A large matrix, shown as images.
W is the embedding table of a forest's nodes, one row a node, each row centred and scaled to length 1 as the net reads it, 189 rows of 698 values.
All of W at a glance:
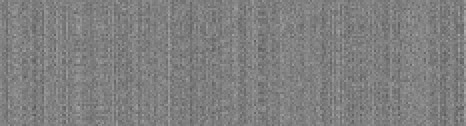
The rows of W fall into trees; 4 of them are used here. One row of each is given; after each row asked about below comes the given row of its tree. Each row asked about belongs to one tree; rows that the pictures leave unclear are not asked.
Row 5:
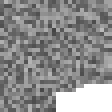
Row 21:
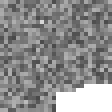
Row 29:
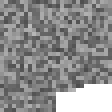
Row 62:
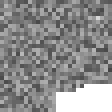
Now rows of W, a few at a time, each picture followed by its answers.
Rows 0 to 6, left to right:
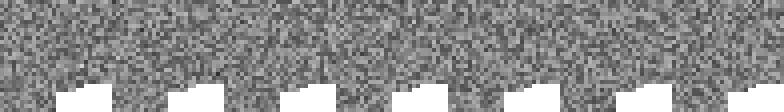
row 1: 5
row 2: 21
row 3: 62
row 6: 62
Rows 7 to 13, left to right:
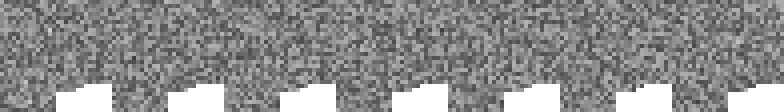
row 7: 21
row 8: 29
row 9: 21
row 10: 29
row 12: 62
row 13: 29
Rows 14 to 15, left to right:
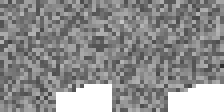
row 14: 62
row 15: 21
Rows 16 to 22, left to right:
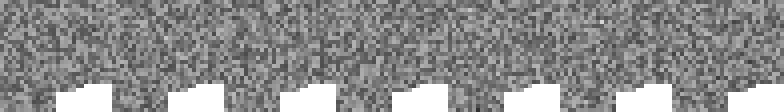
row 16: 29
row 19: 21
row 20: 21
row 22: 29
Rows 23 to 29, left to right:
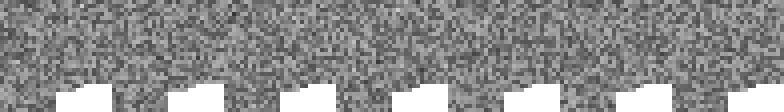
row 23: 21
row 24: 5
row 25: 29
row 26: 29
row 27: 21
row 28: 21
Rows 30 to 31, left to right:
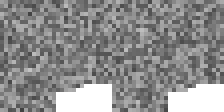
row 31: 21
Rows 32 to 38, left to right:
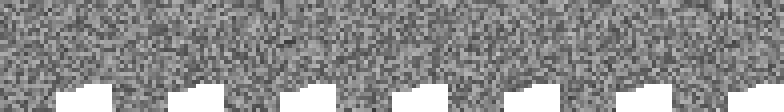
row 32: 5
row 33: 29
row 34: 21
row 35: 21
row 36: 29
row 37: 29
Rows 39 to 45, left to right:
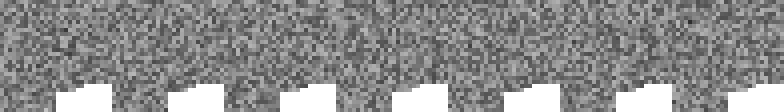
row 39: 29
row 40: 29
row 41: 29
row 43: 29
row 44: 29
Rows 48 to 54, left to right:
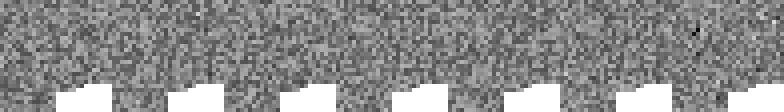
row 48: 29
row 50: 29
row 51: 21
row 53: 21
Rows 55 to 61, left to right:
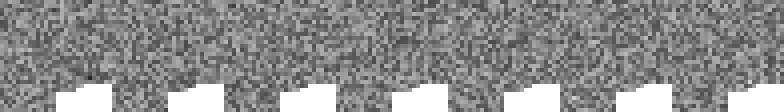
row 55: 5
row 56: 29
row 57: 29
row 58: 21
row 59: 21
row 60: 21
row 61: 21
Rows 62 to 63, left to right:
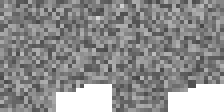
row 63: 29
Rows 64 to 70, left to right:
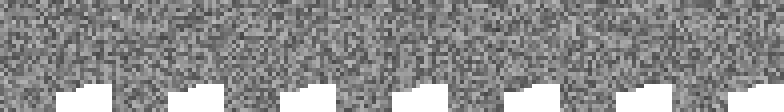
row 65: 62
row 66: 21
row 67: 21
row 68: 29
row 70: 21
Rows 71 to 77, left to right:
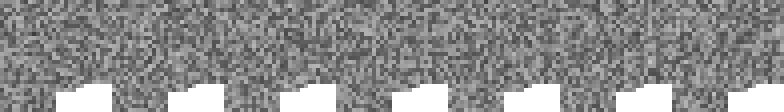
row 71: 5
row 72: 21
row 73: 21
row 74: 21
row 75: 21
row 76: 21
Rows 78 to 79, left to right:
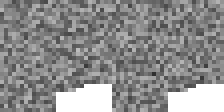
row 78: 29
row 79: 29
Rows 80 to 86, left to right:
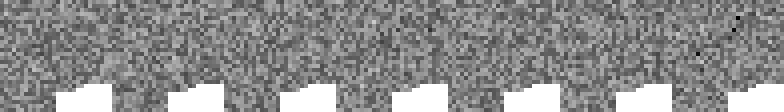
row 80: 5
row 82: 21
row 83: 21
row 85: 21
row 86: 62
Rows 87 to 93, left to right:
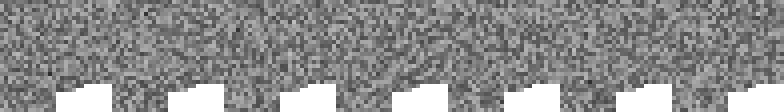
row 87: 29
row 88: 29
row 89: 21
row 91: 29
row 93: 21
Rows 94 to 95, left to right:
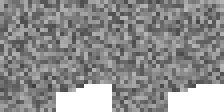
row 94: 29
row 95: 29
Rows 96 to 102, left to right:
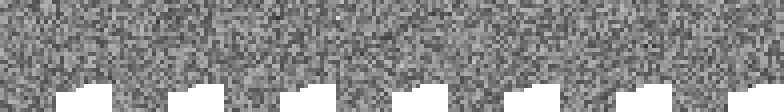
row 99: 62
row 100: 29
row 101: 5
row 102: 21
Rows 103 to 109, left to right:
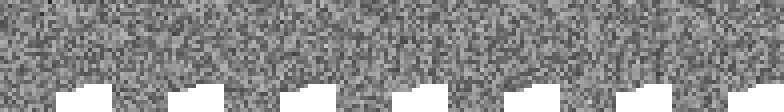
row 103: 5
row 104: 29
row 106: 21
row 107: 29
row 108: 21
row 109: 21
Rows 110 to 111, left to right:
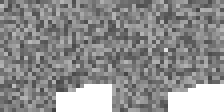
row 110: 29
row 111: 21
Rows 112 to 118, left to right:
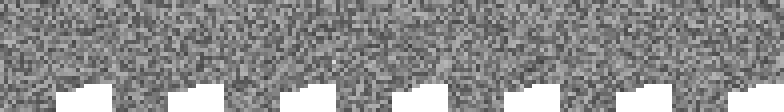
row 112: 29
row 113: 29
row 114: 29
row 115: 5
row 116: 29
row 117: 29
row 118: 5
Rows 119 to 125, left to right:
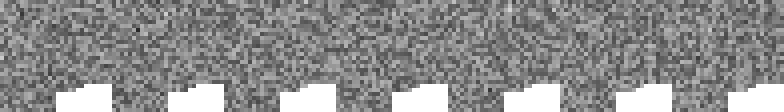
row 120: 62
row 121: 5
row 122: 29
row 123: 5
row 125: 21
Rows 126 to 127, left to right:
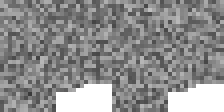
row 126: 21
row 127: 5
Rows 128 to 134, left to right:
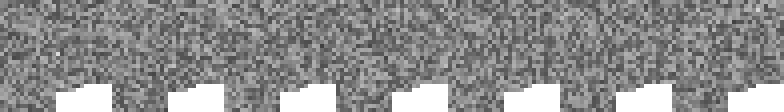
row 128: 21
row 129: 29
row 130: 21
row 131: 5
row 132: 21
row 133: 21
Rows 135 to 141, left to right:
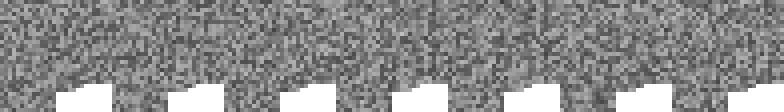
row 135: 29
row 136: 21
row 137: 29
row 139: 21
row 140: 29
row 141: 21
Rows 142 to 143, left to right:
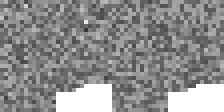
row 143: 29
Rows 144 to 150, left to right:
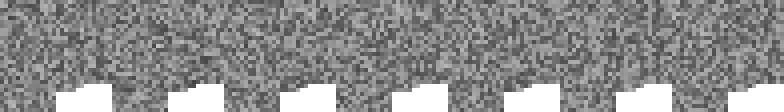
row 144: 21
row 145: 29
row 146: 29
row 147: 5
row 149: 21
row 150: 21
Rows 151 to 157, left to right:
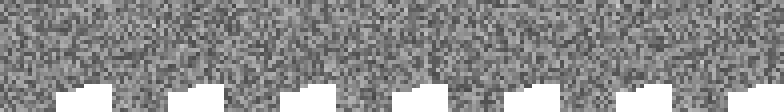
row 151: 29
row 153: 5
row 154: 21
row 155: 29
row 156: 62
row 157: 21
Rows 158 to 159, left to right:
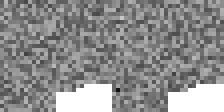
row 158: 62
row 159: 29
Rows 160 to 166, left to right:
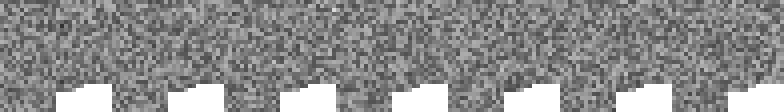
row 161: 29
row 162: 29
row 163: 29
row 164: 29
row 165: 29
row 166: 5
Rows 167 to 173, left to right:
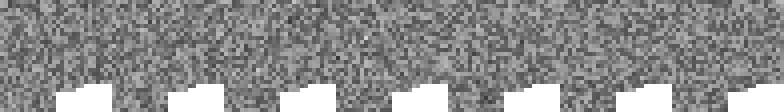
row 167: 21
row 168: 21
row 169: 21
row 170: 5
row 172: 29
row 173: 29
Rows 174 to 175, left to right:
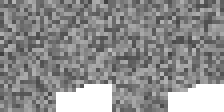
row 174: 62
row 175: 21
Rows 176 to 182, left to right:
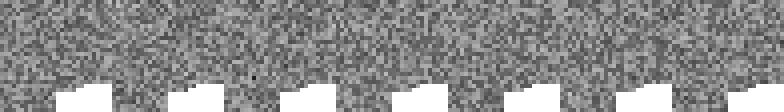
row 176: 5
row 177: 62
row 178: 21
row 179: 21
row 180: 29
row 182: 29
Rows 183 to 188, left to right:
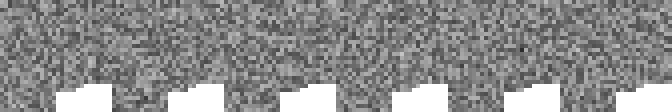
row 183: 21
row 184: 5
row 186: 21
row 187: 29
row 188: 5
